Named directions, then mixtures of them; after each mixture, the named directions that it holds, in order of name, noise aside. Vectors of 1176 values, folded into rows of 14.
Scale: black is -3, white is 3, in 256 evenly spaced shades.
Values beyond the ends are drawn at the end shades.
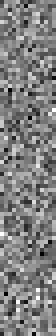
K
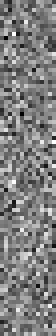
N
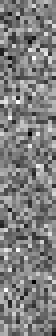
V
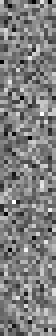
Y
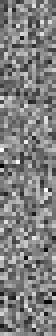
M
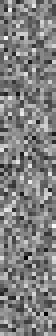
M, N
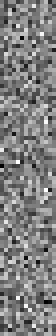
M, Y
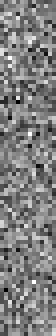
V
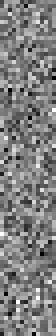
K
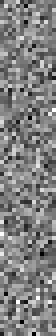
K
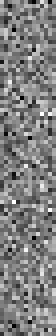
Y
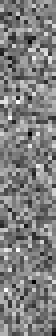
V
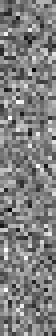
N, V
